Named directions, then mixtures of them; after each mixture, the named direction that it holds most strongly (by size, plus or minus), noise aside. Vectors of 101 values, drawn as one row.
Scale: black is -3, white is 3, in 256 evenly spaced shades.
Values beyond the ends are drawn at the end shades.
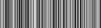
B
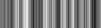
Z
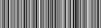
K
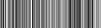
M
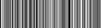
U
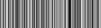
M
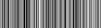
K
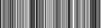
Z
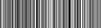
U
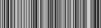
K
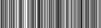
U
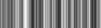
Z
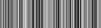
Z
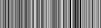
B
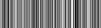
K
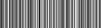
K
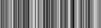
Z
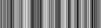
Z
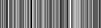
M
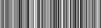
B
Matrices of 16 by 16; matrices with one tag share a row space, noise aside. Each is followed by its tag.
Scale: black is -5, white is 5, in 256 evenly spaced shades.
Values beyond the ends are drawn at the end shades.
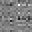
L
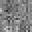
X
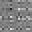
L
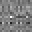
L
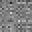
L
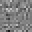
X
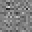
X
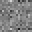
L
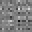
L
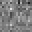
L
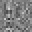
X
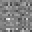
X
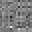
L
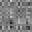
L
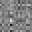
L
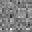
L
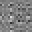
L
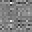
L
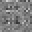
X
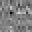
L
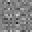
X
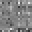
L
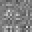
X
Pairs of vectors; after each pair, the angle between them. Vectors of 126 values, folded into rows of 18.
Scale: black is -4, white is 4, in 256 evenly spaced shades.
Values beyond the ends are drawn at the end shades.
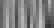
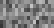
orthogonal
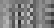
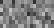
orthogonal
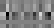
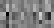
nearly parallel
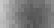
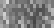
partly aligned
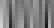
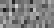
orthogonal
